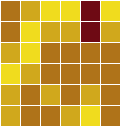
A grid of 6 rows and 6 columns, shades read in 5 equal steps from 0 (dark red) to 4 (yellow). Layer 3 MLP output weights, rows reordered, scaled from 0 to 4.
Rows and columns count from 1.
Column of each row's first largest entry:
3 2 2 1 1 5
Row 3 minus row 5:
0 2 -1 0 -1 0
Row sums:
17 15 15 15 15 16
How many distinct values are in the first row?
4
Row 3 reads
3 4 2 2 2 2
